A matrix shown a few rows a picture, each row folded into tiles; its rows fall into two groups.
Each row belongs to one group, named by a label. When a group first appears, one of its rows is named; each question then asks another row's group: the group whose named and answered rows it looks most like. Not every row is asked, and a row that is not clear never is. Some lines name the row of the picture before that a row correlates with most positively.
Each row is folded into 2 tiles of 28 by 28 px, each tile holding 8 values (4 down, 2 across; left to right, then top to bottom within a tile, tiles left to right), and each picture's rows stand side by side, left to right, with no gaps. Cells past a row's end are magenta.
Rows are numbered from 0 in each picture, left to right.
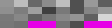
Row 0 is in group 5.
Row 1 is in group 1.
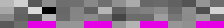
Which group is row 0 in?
5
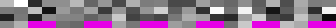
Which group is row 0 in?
5
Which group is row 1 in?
5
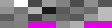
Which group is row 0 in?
5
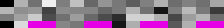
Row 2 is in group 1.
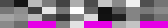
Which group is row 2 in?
5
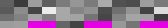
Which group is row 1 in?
5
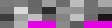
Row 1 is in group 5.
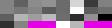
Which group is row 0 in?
1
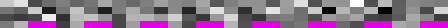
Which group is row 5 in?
5
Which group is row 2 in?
1
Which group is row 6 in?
5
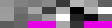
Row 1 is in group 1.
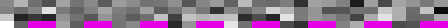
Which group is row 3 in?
1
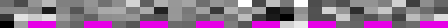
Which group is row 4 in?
5
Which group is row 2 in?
5
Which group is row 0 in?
1
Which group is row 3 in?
5
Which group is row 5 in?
5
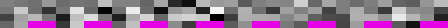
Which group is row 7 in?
5
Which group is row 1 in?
1
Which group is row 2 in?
1
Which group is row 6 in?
1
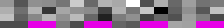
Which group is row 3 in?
5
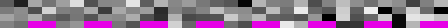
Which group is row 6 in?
5
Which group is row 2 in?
5
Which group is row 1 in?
5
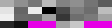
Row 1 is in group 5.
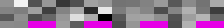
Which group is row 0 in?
5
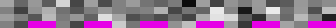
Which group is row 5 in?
5
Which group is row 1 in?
1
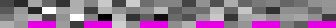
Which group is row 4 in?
1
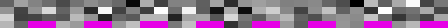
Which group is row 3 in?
1
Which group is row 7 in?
5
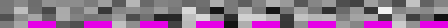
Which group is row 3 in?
1
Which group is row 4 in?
1
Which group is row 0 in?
1
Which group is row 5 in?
1
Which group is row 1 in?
5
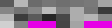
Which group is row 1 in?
1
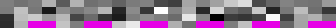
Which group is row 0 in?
1
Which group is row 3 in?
5
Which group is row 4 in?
5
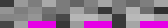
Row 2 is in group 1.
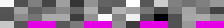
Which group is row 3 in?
1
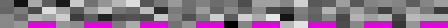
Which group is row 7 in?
1
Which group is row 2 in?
5
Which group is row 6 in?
1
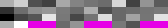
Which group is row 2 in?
1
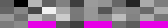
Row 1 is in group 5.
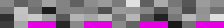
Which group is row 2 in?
5
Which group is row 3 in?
1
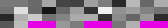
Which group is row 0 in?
1
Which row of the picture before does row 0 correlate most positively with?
0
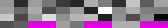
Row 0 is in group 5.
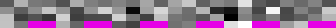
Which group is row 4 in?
5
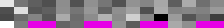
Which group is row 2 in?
5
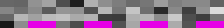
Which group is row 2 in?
1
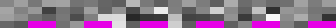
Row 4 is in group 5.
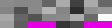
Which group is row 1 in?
1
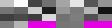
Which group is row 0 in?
5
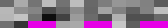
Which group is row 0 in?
5
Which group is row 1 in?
5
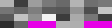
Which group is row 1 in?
5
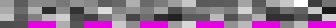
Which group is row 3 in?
5
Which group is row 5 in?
5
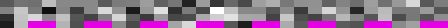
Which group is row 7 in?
5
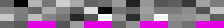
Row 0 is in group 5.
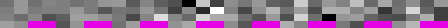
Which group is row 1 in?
1
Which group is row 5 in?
5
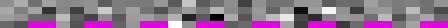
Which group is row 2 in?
1
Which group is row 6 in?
1
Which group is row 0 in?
5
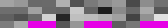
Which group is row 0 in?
5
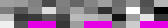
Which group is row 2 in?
1
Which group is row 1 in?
1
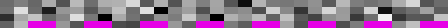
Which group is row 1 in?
5
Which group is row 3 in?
5
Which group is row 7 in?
5
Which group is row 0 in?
1
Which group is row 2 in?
5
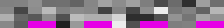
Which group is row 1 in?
1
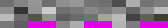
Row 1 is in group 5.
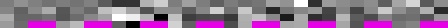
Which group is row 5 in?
5
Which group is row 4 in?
1
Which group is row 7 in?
5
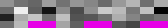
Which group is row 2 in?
5
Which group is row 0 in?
1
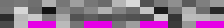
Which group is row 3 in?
1
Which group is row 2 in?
5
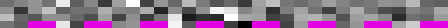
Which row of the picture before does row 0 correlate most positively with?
1
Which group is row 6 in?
1
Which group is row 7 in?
5
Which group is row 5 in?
1
